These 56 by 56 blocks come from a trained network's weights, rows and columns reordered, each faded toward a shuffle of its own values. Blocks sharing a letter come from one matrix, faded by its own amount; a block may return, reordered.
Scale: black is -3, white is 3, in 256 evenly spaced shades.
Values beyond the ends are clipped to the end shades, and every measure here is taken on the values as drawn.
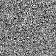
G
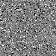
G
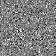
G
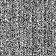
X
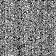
X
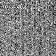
X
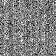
X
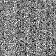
X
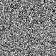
G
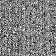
X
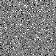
G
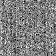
X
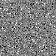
G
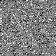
G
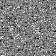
G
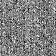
X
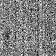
X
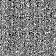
X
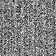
X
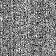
X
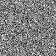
G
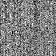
X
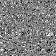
G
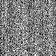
X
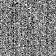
X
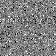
G
